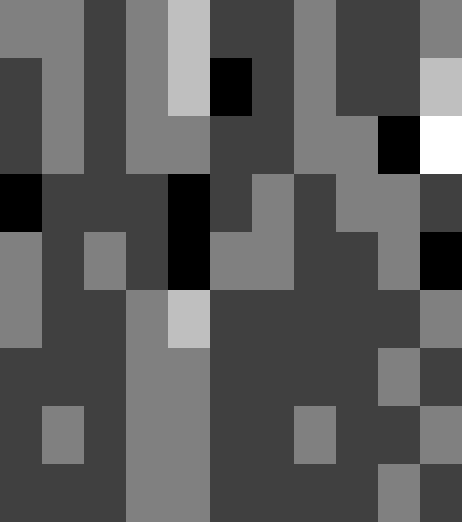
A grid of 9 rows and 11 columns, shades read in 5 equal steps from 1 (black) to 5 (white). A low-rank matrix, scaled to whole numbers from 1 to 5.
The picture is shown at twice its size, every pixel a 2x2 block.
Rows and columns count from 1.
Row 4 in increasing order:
1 1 2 2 2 2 2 2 3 3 3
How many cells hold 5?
1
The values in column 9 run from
2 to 3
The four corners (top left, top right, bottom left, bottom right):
3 3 2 2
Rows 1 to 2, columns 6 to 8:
2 2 3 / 1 2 3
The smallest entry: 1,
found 6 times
